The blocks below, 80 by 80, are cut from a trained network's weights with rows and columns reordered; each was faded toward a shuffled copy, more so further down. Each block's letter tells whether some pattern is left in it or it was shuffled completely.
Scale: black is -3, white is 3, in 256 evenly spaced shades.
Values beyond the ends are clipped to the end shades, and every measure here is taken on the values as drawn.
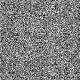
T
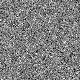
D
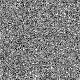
T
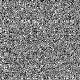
T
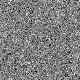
D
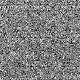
T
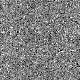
T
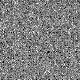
T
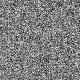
T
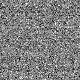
T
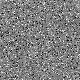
D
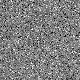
D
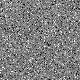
D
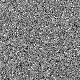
D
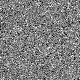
D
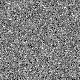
D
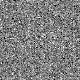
T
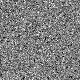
D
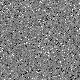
D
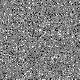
T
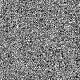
T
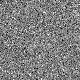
D
